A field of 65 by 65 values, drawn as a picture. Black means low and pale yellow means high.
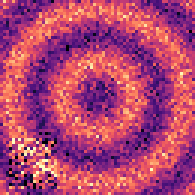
Values change most from cell to cell in the bottom left. The values follow a bell shape. An odd patch, rougher than its surroundings, sits in the bottom left. Overall the values sit about 50% of the way up the scale. Concentric rings centre on the centre. No single row or column stands out from its neighbours. No overall slope runs across the table.
